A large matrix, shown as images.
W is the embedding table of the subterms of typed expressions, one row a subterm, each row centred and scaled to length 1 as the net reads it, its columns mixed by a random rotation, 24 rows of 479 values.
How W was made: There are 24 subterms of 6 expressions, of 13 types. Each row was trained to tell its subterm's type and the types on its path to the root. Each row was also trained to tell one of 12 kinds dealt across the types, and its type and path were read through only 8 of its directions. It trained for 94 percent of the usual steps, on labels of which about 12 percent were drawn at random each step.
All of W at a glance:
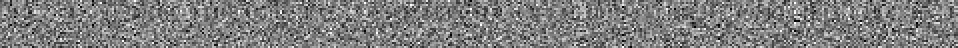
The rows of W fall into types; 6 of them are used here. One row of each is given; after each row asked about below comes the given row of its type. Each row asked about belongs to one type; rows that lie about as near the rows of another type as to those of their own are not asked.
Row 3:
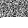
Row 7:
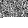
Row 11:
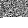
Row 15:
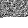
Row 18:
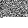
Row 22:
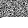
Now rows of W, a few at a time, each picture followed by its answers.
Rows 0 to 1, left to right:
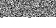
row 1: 11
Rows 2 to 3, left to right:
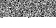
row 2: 18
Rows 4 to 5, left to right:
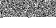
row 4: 7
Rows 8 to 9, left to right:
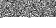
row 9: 3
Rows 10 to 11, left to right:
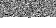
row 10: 15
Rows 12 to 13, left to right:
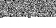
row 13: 18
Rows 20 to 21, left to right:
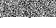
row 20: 3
